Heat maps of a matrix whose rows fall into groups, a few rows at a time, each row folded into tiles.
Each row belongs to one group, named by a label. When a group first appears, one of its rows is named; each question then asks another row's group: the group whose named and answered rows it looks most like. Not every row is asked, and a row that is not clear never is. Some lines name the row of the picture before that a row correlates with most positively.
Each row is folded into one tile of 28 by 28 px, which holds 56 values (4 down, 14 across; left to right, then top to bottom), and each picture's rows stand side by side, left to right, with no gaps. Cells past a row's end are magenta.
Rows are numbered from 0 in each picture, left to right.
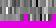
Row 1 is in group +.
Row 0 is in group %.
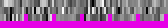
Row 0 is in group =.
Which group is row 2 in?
%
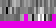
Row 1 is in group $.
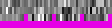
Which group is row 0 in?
%
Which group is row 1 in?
$
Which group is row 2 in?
=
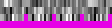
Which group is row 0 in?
=
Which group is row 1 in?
$
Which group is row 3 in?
=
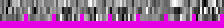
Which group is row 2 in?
=
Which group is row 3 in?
=
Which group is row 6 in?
=
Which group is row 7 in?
+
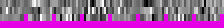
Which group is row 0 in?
%
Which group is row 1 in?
=
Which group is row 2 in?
$
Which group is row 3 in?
+
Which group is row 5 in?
$
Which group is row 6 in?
$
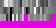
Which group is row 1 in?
%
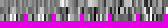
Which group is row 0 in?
$
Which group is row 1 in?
$
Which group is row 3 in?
=
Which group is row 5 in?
$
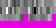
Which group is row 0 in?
%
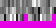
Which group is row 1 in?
=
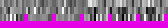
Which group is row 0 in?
$
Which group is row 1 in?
%
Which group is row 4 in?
=
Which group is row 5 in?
=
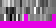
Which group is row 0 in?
=
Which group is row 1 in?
%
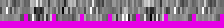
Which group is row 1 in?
=
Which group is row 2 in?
+
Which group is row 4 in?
$
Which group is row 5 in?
=
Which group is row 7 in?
%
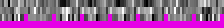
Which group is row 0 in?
+
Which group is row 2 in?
$
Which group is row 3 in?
$
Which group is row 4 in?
$
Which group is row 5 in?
$
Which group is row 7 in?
=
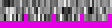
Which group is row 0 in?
$
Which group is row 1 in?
$
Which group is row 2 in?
=
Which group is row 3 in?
+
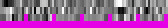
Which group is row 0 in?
$
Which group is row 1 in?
+
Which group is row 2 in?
%
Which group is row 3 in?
%
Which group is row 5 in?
+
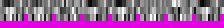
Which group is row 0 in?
$
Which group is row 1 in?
$
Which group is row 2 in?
+
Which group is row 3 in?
$
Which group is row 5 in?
$
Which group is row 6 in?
=
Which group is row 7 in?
$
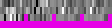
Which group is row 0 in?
$
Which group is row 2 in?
%
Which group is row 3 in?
%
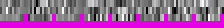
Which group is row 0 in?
%
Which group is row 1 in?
+
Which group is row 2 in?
%
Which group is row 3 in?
=
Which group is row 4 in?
$
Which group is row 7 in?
=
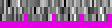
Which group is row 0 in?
+
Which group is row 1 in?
+
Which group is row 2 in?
+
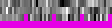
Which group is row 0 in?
%
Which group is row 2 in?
$
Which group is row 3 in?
=
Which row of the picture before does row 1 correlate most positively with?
0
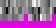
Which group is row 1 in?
=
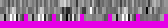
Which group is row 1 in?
$
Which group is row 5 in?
+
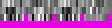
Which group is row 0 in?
=
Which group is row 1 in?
$
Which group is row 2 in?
=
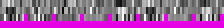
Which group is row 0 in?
=
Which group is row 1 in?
$
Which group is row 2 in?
+
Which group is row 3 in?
%
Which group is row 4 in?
$
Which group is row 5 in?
=
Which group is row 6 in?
%
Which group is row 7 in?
$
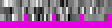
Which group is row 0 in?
=
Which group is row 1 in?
=
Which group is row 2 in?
$
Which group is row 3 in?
%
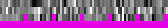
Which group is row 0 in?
%
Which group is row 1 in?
$
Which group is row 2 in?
+
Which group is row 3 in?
%
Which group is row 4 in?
$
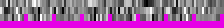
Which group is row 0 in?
+
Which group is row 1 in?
=
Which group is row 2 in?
+
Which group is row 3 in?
=
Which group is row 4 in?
+
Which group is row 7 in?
%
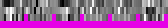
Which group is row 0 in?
$
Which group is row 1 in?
+
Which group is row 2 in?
$
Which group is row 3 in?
%
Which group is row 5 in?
=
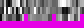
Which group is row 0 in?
+
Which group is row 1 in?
%
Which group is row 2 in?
=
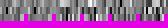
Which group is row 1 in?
+
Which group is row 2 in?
=
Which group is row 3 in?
=
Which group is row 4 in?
+
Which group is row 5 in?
+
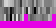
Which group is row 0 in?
=
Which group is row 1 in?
+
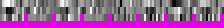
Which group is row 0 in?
=
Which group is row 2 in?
=
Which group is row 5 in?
=
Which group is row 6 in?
$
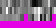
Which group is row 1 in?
$
